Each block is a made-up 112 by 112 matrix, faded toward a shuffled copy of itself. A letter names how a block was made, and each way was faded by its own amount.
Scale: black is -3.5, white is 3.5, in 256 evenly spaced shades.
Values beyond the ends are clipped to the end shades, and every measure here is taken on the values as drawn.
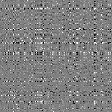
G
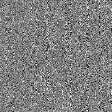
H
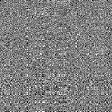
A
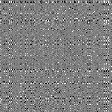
G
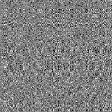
A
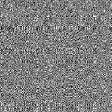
A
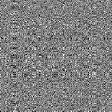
A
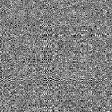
A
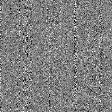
H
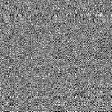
A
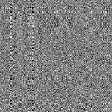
A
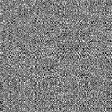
A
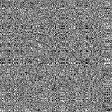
A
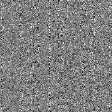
H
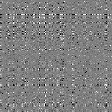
G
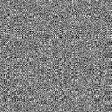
A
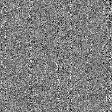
H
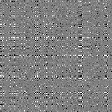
G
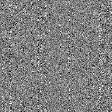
H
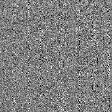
H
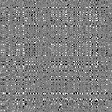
G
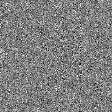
H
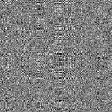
A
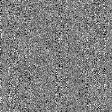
H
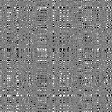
G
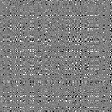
G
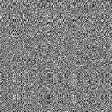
A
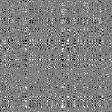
G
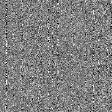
H
